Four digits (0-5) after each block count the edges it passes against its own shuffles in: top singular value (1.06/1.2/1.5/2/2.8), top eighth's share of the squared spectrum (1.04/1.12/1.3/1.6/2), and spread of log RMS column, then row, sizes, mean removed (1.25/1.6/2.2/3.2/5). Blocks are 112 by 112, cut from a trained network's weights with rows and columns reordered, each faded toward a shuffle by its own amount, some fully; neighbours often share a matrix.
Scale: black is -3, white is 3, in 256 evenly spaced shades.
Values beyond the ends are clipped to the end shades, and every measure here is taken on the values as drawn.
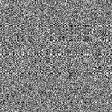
5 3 1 3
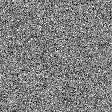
2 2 0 0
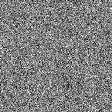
3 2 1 0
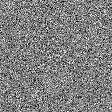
2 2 0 0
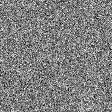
2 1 0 0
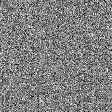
3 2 0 1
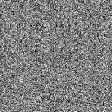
4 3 1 1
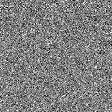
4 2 0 1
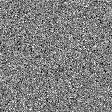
2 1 0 0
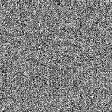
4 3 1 1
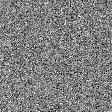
2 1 0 1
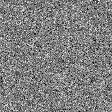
0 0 0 0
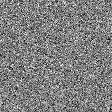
0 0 0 0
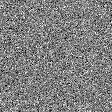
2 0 0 0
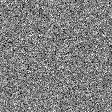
1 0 0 0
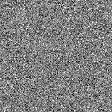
3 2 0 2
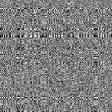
5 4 2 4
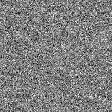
3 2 0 1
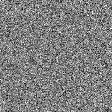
3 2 0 1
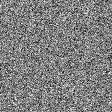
0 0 0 0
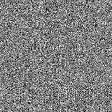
3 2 0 1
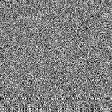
4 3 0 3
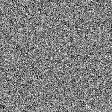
3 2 0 0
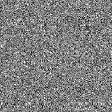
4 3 2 2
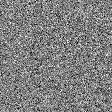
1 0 0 0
